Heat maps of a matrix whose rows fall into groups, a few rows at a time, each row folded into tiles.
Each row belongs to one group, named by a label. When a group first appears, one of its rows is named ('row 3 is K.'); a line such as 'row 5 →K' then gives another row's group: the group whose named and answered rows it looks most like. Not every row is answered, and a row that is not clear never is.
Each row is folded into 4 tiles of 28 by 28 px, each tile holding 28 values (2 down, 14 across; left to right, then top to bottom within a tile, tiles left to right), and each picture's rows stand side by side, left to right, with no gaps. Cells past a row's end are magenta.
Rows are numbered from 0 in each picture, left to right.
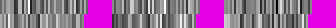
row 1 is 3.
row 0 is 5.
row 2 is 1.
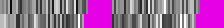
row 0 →1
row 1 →3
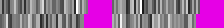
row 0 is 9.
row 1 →5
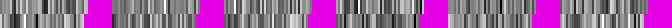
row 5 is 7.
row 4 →1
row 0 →7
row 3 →9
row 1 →3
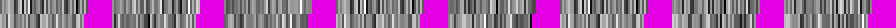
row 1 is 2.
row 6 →1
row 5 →5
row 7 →1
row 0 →5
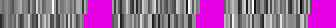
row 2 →5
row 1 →9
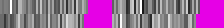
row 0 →3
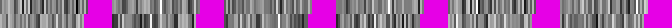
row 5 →2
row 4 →5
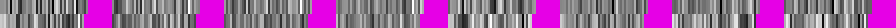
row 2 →9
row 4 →7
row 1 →9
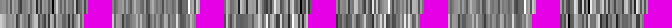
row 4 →2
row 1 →2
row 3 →3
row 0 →1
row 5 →9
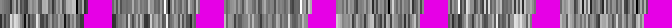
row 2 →2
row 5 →5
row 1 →3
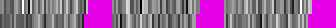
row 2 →2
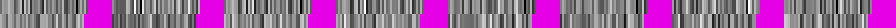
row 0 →5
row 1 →9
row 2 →5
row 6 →9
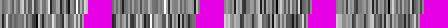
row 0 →2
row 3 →1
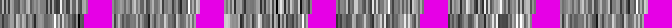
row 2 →1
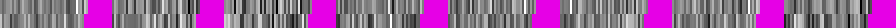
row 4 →9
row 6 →2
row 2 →1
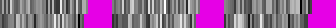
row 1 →3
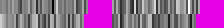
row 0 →1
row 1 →9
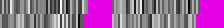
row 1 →5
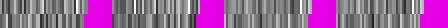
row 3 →2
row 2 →2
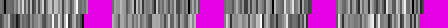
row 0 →9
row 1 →5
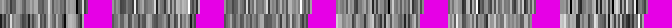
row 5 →1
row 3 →1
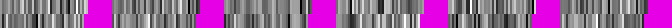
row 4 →9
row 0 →2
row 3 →7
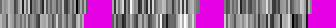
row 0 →5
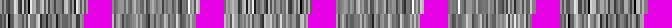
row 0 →9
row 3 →2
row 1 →2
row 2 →5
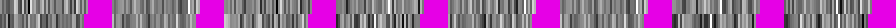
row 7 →3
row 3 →3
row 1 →2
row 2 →1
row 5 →2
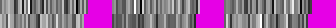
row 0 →5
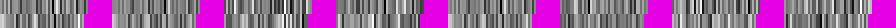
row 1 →1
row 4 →1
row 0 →1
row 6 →5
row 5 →9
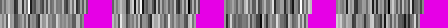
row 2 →2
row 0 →5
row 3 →1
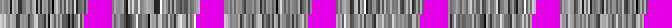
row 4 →2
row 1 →7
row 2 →1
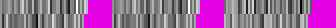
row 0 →2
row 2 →5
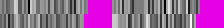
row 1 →1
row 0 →9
